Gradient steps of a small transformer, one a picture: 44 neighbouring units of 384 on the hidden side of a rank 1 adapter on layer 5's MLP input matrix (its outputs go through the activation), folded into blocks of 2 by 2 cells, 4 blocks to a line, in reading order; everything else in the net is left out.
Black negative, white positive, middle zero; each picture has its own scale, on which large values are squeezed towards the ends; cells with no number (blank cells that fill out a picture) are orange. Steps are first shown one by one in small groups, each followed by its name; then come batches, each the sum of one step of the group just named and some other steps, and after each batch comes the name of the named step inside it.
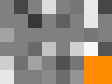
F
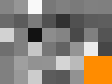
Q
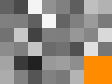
F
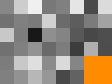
Q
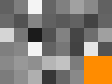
Q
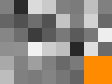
F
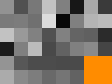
F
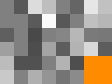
F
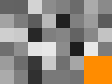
F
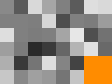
F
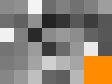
Q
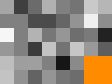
F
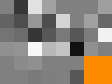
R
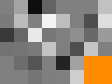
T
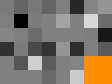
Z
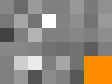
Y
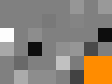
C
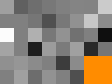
C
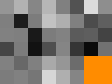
Z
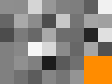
R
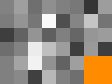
Y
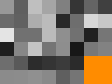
R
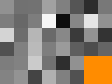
C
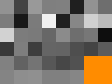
Z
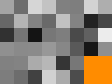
R
